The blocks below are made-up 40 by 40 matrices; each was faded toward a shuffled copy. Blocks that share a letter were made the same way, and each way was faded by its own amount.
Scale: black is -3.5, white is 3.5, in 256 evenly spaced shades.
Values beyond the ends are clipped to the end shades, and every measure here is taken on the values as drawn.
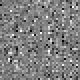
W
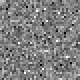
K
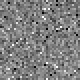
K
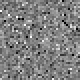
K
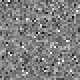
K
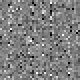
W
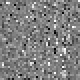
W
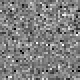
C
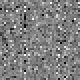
W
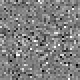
C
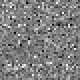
C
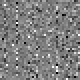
W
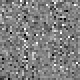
W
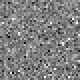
K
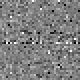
C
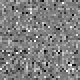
C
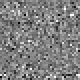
C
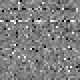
C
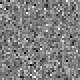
K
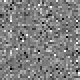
W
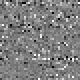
C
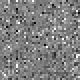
W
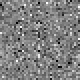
W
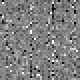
W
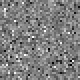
K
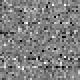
C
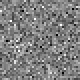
K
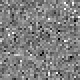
K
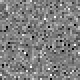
K
